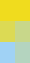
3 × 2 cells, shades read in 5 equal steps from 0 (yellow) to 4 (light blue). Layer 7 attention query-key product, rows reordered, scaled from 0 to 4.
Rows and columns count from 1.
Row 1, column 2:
0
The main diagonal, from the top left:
0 2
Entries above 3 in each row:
0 0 1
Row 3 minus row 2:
3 1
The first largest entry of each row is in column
1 2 1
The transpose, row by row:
0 1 4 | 0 2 3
